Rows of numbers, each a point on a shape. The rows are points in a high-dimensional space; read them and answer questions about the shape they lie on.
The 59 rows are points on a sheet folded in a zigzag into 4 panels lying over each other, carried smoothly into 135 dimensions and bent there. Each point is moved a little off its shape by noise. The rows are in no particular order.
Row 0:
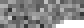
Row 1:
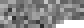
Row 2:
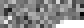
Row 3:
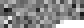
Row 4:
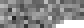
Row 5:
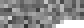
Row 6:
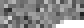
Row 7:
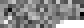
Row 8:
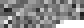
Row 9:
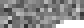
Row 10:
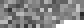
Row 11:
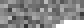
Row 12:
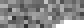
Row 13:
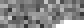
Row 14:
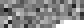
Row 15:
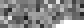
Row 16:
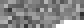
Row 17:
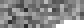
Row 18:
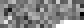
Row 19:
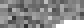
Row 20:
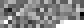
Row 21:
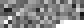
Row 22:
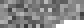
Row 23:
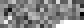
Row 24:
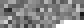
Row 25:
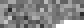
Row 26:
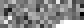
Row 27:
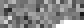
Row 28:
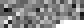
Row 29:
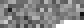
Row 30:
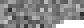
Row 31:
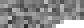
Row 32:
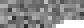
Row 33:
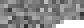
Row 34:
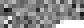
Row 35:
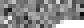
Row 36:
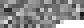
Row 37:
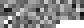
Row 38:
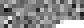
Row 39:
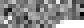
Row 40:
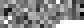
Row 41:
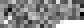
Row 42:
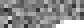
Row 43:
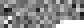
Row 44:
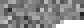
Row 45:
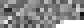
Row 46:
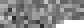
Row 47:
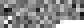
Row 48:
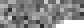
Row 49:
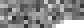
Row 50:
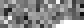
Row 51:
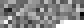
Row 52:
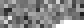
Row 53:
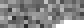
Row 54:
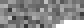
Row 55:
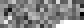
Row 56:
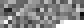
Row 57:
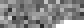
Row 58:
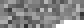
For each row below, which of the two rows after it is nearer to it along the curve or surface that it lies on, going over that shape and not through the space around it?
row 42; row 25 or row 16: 16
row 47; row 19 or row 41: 19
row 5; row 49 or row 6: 49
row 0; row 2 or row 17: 17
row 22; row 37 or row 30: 30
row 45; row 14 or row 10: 10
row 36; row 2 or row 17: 17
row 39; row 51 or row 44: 44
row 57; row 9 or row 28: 9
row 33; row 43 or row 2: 2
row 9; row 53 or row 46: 53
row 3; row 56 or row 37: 37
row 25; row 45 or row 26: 45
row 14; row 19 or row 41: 19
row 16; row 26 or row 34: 26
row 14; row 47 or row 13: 47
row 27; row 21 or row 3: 21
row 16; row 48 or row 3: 48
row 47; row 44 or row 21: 21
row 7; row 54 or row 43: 54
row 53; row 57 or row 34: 57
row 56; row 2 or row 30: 30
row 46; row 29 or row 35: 29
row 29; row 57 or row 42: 57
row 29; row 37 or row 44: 44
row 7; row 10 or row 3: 10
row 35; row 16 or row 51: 16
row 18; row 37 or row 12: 12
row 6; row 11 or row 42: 11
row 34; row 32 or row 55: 32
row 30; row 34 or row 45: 45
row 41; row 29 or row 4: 29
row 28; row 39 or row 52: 52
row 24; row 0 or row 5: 0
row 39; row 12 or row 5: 12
